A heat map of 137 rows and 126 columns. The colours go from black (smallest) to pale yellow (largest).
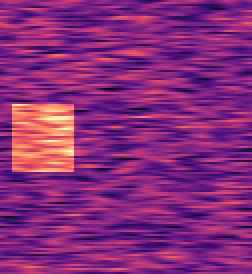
The middle left is the ninth with the highest average. In the middle left lies a patch that is higher than the rest. The grain runs across in streaks.
